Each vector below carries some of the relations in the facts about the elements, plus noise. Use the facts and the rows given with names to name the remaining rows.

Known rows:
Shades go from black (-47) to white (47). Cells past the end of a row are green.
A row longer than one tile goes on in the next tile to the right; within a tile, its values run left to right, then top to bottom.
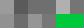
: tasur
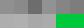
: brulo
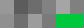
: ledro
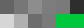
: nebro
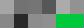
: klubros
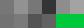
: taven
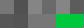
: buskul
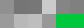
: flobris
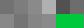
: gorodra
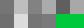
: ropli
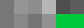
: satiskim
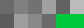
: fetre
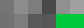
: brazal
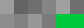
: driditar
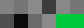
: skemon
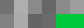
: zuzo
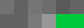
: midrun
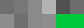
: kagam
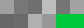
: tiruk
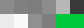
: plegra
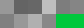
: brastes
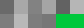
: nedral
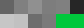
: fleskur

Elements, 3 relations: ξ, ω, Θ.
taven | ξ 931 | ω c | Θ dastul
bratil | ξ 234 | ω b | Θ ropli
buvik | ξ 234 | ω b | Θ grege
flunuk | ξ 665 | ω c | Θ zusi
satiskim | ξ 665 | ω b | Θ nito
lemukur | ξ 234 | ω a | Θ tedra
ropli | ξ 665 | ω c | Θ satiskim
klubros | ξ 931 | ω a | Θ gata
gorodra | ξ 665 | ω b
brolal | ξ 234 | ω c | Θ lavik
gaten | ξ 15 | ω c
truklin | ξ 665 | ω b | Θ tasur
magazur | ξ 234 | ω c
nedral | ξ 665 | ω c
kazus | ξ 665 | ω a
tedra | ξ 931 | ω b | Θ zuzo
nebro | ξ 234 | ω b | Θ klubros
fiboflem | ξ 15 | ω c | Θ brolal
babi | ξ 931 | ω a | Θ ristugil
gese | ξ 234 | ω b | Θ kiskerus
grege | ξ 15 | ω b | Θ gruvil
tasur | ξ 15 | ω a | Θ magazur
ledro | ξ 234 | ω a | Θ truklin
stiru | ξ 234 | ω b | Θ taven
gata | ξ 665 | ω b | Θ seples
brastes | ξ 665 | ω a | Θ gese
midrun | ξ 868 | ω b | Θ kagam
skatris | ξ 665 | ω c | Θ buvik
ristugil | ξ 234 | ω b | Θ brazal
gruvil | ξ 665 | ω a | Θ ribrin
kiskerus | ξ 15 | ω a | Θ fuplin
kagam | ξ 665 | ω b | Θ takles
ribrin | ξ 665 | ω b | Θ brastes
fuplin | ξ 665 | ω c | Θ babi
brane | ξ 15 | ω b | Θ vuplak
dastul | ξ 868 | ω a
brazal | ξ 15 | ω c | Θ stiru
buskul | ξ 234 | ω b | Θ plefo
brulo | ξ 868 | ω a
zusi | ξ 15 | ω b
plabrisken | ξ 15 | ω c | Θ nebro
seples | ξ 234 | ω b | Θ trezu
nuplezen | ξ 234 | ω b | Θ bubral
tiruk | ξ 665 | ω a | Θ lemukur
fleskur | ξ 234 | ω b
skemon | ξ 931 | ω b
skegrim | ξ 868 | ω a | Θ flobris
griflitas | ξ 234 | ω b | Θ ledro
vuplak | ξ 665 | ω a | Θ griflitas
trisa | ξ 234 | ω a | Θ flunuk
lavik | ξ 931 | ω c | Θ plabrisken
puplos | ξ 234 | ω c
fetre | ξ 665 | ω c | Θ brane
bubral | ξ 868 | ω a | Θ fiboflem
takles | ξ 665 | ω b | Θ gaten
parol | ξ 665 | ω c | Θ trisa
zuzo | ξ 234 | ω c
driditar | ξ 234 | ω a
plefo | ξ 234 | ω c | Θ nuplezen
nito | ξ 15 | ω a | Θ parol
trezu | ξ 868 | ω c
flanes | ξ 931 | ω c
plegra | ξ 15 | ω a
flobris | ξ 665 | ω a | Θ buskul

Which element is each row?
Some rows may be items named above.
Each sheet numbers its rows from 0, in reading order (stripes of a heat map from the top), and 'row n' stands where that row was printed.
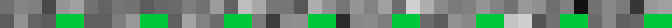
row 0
fiboflem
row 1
midrun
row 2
fetre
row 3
babi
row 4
skatris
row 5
trisa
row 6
zusi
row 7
lavik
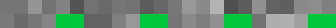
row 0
buvik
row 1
midrun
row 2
satiskim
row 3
skegrim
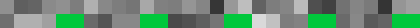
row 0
skegrim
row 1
nito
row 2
flanes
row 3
gata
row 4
lavik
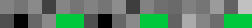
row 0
skemon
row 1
skemon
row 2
fetre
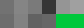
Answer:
lavik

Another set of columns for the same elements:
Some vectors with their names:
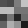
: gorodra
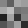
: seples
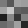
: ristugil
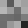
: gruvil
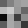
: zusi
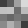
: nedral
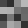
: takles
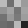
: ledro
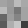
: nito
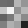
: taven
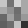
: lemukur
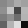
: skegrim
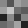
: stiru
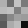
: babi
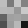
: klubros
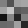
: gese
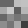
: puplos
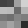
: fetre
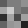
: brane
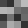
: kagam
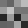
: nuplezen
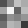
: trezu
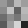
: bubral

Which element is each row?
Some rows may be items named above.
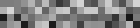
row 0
grege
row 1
dastul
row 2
fuplin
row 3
skatris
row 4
bratil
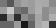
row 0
griflitas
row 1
tasur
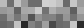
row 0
driditar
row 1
zuzo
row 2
driditar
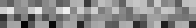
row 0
skemon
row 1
skemon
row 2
flanes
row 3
gaten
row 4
tiruk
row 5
klubros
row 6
tiruk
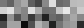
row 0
tedra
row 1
satiskim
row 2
lavik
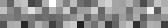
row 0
tiruk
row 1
ropli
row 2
dastul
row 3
plefo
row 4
plegra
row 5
trezu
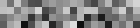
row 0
babi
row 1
midrun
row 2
skegrim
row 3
ribrin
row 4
plefo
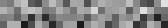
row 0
flobris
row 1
gata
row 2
vuplak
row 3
brazal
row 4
kiskerus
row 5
satiskim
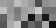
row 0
nito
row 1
buvik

